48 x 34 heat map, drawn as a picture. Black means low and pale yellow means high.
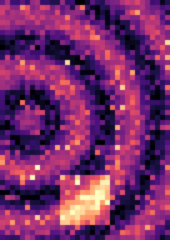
Ninth with the highest average: bottom middle. Slope: none. Odd patch: higher, in the bottom middle. Rings: centred on the middle left.
